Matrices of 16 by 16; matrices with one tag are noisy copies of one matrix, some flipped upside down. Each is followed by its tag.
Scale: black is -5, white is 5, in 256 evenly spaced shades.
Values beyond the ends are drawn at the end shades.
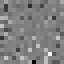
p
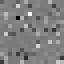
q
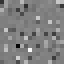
q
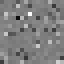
q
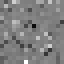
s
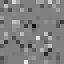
s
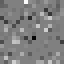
s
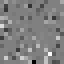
p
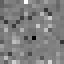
s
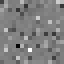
q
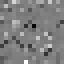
s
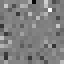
p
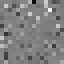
p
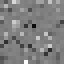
s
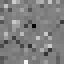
s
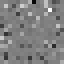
p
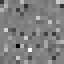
q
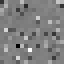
q
